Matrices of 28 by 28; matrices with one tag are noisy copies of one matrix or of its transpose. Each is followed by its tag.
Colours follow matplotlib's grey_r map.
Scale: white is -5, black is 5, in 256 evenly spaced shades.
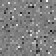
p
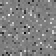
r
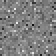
r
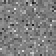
r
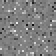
r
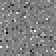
p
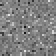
r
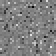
p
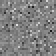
p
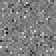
p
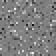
r
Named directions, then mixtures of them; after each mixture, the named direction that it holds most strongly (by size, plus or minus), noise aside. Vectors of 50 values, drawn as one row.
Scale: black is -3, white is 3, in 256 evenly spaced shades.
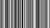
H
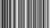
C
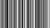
H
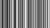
C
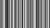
H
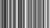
C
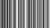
C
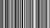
H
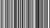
H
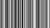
H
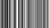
C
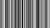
H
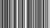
C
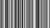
H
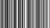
H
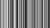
C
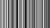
C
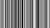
H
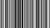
H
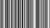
H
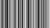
H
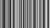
H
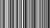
H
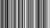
H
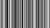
H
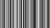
H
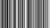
C
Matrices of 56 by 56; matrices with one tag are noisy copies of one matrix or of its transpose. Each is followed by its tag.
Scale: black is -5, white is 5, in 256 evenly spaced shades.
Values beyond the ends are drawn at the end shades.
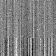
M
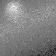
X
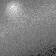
X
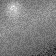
X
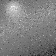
X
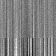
M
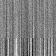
M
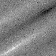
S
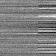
M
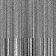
M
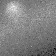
X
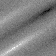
S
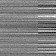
M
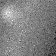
X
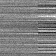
M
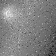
X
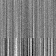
M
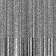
M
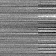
M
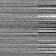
M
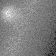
X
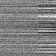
M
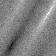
S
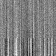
M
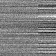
M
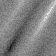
S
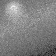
X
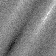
S
